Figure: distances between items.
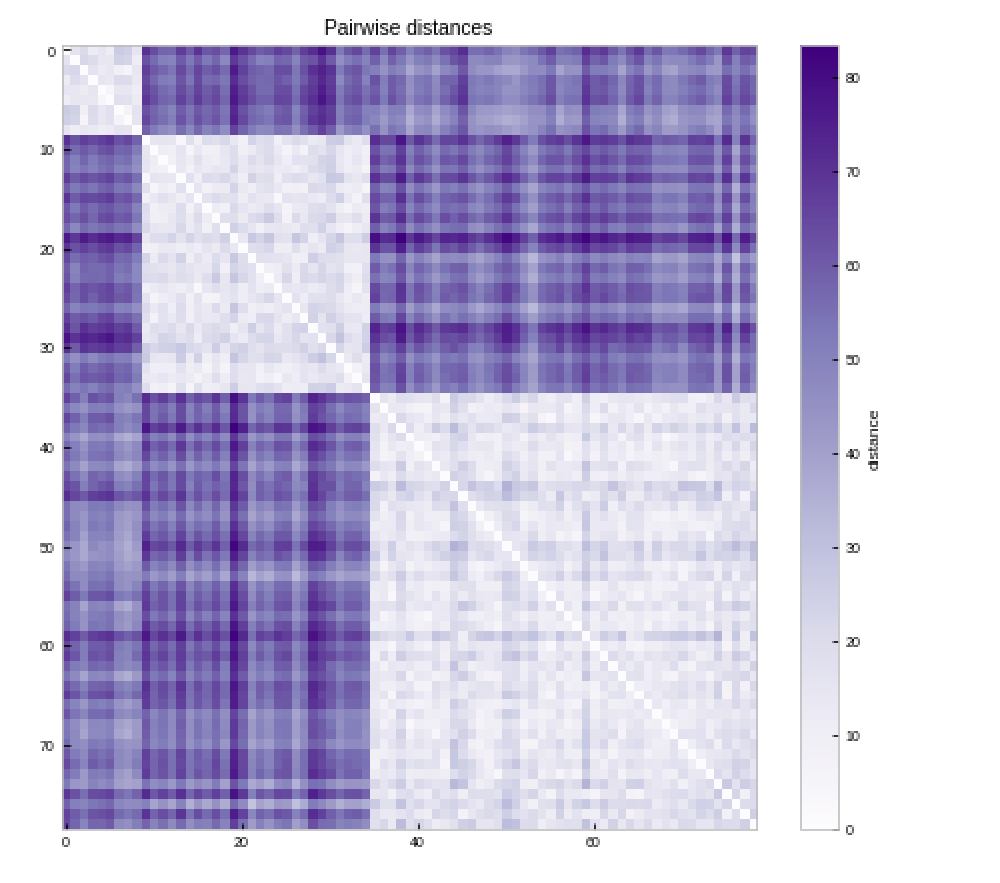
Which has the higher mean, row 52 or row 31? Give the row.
31
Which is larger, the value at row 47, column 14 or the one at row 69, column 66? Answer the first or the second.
the first
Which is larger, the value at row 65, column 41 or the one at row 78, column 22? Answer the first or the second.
the second
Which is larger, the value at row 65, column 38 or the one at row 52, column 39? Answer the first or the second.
the first
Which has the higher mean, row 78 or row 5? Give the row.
5
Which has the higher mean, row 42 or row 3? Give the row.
3
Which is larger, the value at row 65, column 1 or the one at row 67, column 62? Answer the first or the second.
the first
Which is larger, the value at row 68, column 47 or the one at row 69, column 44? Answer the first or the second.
the second
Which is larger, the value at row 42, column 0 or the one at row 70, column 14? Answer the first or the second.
the first
